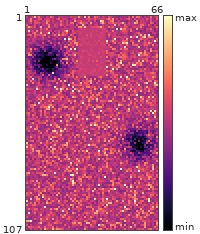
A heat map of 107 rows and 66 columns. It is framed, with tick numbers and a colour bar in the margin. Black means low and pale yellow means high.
Odd patch: calmer, in the top middle. Ninth with the lowest average: top left. Average level on the scale: 50%. Histogram: heavy tails on both sides. Odd rows or columns: none. Calmest part: top middle. Slope: none. Dips: two. Mirror symmetry: none.
